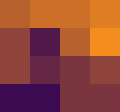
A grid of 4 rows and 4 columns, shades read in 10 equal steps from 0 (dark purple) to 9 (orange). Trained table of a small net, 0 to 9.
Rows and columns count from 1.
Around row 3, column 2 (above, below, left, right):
1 0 4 3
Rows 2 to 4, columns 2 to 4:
1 6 9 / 2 3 4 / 0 3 3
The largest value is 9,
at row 2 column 4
